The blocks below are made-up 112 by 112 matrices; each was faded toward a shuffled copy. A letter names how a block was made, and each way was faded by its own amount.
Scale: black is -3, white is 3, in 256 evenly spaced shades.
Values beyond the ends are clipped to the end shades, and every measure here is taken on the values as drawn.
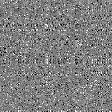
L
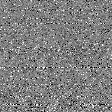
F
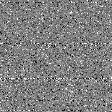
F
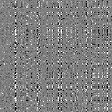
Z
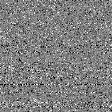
F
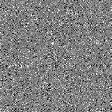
L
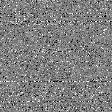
F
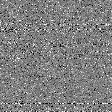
F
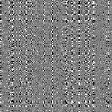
Z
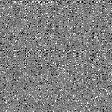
L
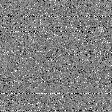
F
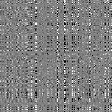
Z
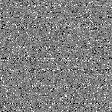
F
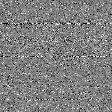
F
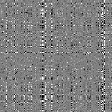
Z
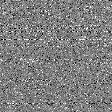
F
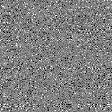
L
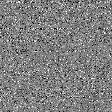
F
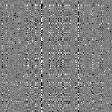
Z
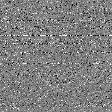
F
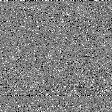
F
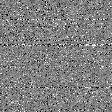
F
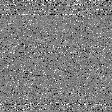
F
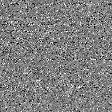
F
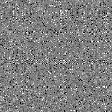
L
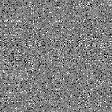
L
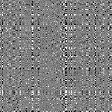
Z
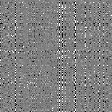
Z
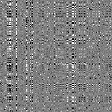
Z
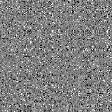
L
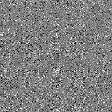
L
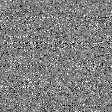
F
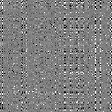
Z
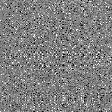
L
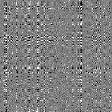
Z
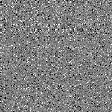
L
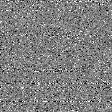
F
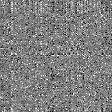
L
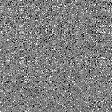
L
